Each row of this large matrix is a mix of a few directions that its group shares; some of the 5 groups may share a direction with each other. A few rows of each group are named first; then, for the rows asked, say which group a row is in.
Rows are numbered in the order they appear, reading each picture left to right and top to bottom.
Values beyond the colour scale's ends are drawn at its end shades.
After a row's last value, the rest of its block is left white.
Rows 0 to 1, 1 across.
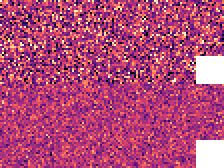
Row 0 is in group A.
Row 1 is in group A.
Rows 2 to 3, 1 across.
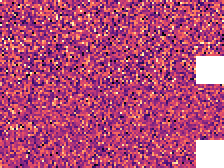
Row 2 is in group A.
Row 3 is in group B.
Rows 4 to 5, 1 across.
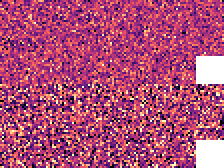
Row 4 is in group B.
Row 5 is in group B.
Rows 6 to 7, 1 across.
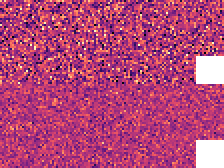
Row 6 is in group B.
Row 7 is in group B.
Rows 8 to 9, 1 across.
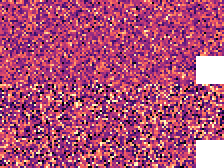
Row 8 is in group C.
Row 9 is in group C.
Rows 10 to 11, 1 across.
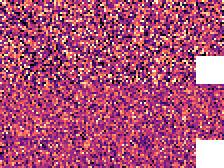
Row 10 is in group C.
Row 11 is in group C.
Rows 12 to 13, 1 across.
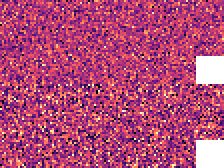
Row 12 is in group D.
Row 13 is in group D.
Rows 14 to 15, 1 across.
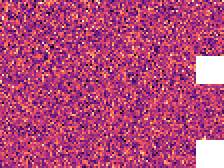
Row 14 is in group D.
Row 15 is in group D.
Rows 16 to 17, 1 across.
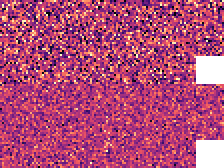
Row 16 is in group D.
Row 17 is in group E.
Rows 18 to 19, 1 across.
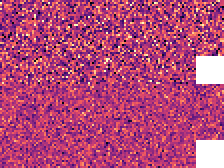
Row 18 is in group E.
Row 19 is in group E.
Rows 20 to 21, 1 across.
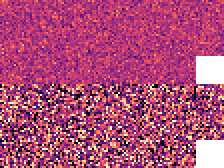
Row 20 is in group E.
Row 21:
E
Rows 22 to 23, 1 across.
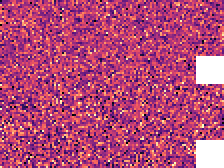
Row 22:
C
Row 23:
C
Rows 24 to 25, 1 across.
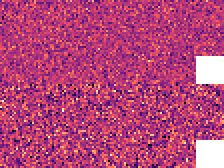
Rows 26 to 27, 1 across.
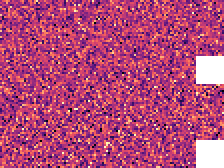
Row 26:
A
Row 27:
E
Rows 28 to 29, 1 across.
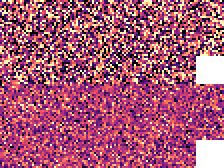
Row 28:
A
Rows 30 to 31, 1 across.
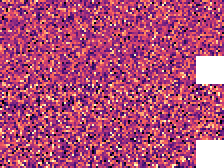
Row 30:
A
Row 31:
A
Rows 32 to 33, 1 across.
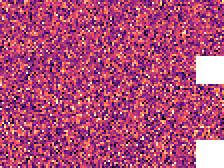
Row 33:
A
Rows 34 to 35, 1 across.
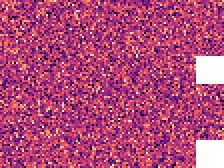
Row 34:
D
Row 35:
C
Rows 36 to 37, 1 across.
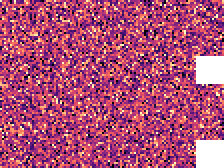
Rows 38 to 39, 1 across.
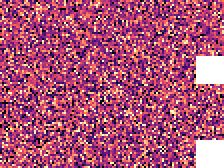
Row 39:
B
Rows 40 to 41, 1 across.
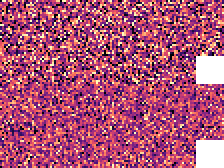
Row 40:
B
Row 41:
B
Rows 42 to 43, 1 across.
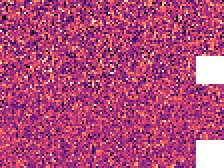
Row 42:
C
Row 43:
C
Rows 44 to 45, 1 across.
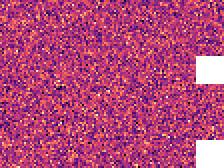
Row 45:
B
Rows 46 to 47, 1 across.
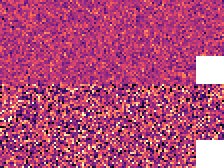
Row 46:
C
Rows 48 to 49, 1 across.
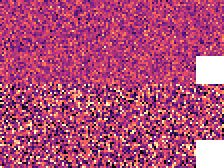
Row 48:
C
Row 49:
D
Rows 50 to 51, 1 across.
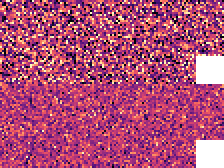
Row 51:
E
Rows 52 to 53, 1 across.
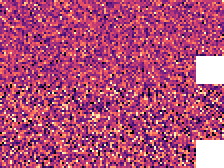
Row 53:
D
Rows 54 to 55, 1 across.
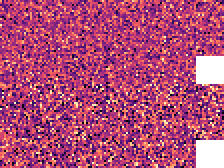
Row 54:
E
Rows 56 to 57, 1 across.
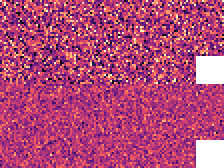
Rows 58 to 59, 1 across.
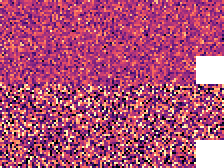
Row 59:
A
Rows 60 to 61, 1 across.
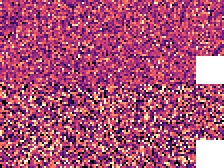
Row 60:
E
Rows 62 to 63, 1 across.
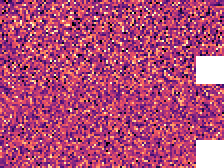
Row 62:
D
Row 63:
E
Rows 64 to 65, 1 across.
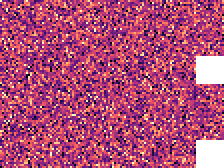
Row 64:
A
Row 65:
E
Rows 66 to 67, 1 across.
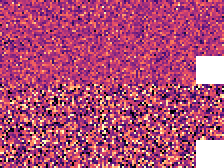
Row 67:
B
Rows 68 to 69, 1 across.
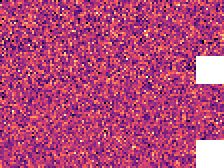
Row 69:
A
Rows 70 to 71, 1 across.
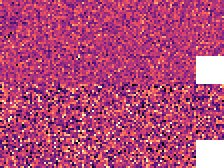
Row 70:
E
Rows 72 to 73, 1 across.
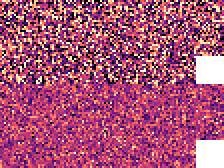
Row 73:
A
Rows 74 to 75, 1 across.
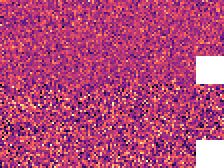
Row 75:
D
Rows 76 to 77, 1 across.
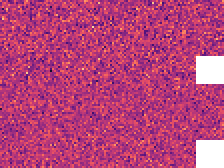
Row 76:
E
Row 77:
D
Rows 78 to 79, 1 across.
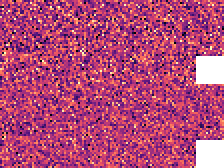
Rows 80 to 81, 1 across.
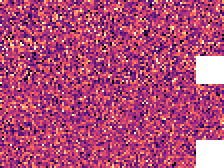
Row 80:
B
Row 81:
D
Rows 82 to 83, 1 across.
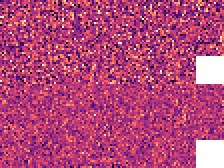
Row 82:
B
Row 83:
C
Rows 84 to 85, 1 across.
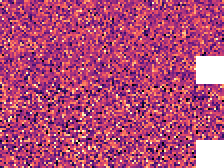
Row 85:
E
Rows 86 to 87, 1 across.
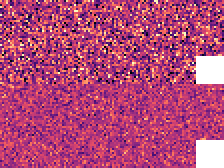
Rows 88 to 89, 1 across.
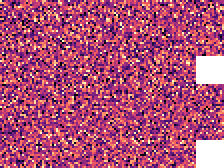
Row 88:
D
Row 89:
D
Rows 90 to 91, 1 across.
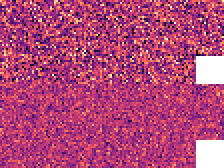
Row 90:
C
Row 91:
E
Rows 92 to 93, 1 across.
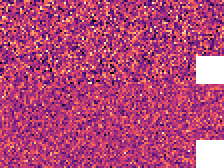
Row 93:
D
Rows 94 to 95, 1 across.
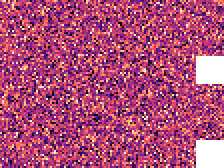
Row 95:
D
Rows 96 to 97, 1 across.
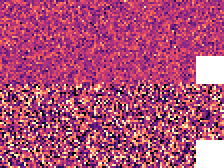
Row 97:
A
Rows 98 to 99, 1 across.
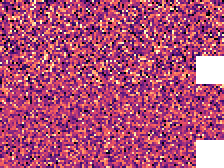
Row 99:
E
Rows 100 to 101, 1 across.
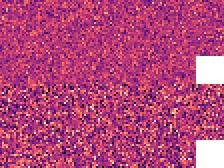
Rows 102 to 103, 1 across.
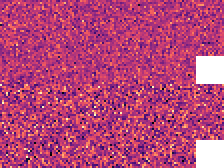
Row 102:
B
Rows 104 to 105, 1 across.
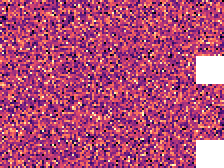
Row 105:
D
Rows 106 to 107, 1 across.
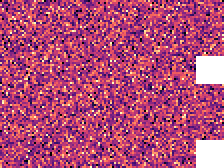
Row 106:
D
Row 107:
C
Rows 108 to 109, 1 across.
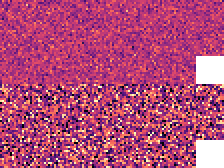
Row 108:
D
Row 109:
E
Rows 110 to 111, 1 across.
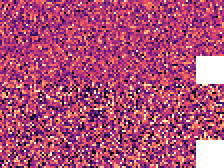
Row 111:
B
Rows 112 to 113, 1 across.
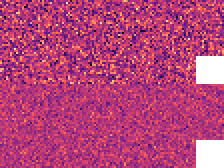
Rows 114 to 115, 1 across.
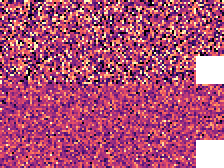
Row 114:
B
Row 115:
E
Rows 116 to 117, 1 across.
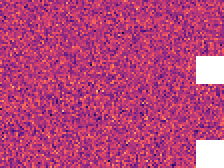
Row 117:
D
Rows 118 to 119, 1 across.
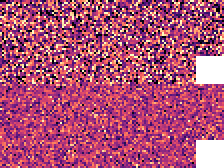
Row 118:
A
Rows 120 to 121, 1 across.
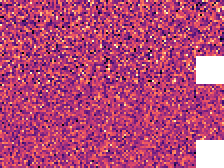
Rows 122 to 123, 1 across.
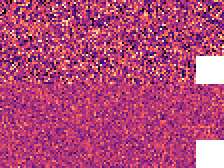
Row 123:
A
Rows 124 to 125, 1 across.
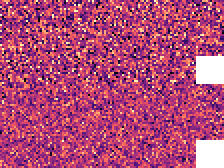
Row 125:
D
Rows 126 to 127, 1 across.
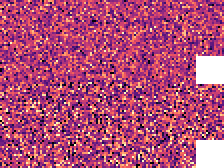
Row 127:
B
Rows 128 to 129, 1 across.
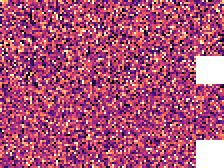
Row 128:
E
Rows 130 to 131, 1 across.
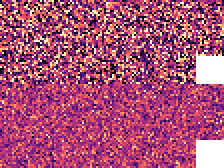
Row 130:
C
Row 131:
A
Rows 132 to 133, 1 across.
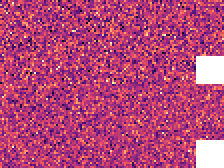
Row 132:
D
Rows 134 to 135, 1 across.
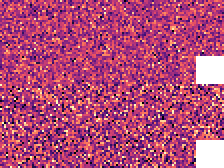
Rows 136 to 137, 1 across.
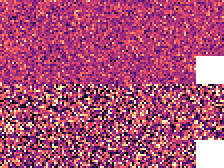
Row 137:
B
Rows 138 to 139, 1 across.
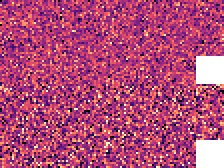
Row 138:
C
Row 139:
E
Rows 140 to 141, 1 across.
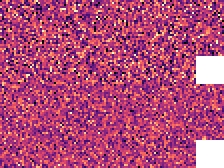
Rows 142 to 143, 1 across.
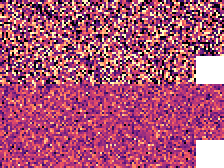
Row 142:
A
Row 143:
D
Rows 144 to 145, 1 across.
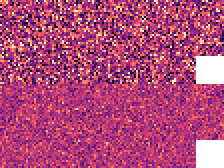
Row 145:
E
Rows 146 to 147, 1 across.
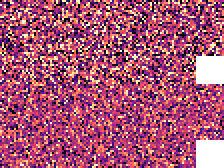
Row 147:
B
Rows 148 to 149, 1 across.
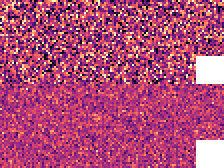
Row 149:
D
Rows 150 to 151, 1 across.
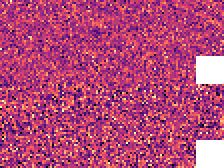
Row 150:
D
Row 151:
C
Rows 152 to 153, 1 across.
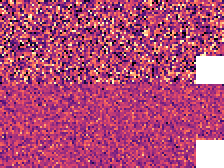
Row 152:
A
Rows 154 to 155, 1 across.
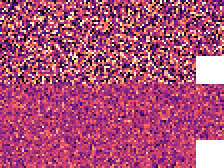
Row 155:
C
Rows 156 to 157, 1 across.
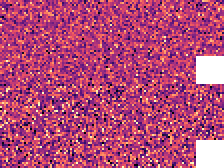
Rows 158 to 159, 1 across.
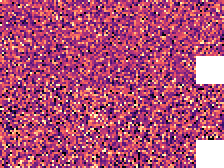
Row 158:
A
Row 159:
B
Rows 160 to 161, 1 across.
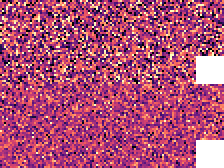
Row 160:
B
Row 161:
A
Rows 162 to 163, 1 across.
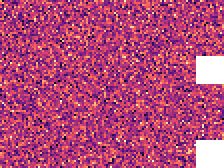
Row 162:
D
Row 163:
C
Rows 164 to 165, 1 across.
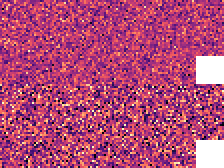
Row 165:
E
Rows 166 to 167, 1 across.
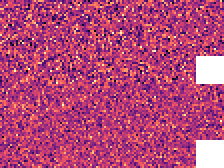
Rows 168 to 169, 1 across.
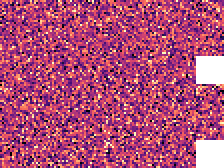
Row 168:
D
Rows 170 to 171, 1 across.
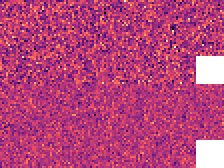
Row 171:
B
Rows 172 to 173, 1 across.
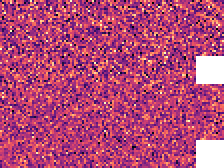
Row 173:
A
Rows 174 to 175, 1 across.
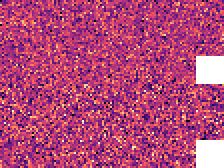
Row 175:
A
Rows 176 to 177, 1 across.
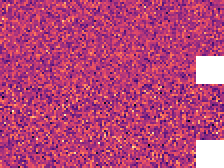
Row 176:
B
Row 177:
A
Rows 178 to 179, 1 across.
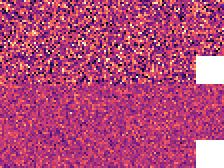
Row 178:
E
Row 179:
D
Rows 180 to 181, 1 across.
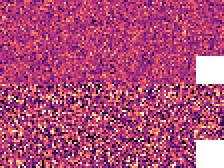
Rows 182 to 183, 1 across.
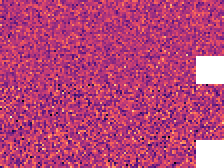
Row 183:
D
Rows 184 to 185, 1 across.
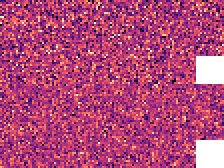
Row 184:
C
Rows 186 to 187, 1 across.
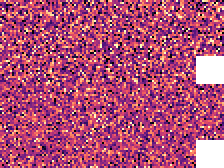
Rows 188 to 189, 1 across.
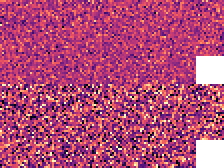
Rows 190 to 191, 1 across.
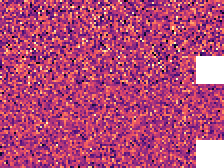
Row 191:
C
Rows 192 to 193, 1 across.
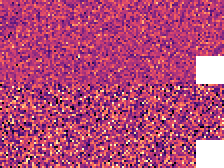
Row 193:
A
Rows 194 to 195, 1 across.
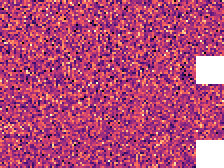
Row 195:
B
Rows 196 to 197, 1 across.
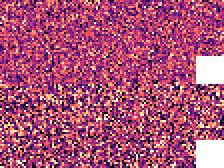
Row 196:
D
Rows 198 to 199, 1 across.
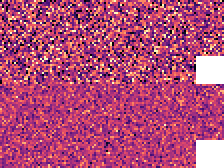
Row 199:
E
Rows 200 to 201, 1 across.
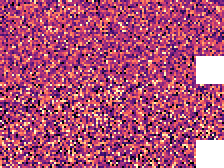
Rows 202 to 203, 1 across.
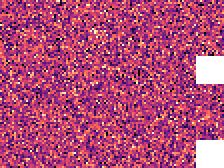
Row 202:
B
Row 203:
A
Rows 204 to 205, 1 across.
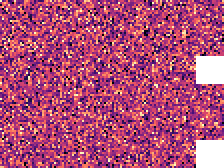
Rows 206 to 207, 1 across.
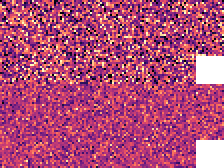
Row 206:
C
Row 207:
E
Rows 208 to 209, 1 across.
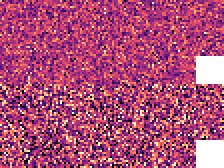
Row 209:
C
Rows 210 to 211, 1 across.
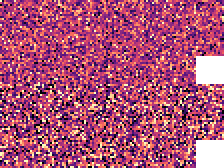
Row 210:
E
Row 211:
C
